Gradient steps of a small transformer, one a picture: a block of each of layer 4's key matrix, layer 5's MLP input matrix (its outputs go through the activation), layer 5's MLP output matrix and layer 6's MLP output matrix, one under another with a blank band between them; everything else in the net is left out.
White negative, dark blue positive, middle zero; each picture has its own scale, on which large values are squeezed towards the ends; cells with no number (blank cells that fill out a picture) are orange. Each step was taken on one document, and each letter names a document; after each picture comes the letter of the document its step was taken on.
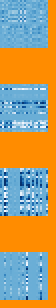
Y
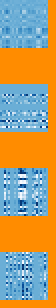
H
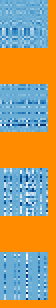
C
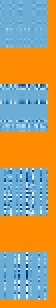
C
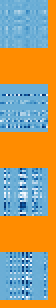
H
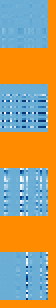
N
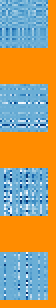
C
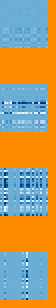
Y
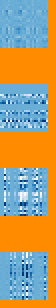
H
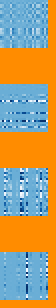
N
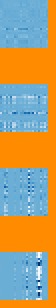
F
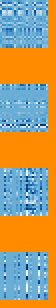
C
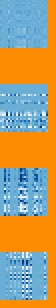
H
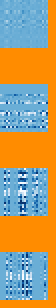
H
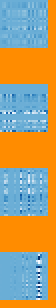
F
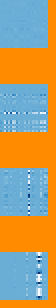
F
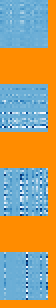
N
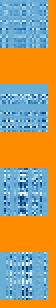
H
